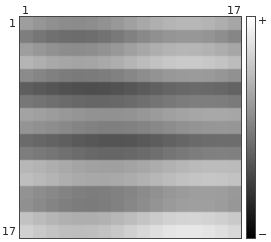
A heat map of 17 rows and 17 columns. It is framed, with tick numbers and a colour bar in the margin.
On average the colour sits 60% of the way up the scale. The ninth with the highest average is the bottom right. Stripes running across repeat 4 times from top to bottom.
